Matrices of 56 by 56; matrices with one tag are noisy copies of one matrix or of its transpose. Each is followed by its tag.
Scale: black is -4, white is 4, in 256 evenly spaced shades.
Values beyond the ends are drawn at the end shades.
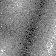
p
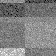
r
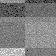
r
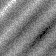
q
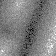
p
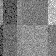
r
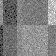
r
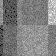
r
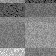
r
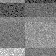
r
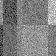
r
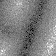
p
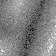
p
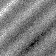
q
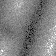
p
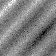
q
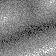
p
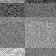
r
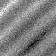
q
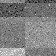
r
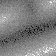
p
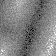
p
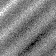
q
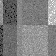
r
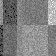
r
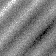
q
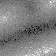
p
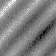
q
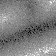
p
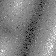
p
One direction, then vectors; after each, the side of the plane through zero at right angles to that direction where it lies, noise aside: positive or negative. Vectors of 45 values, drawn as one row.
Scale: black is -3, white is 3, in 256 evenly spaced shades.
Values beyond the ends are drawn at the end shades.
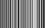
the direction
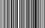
negative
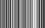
positive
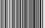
negative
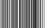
negative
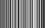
positive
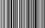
negative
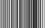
negative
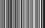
positive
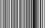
negative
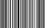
positive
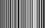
positive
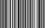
positive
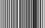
negative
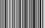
negative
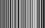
positive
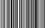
negative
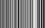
positive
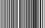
negative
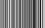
negative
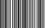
positive
